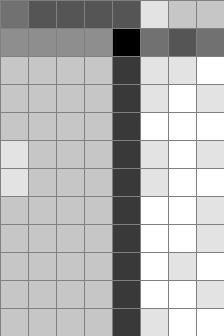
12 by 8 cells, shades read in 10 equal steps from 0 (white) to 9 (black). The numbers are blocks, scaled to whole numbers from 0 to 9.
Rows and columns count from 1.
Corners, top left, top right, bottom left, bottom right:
5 2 2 0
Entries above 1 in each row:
7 8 5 5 5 4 4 5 5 5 5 5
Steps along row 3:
same same same up down same down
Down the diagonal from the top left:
5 4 2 2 7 1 0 1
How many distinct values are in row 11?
4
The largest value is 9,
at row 2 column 5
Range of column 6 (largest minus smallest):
5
